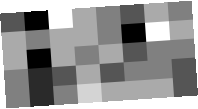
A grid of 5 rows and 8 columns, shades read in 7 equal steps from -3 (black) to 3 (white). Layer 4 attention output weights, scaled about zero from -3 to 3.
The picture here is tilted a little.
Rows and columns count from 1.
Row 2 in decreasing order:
3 1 1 1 1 0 0 -3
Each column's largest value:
1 0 3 2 1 1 3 1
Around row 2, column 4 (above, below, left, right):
1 0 1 0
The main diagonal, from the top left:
-1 0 1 1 1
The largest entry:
3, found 2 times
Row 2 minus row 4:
1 2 2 0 1 -3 3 2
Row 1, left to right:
-1 -3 3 1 0 -1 1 0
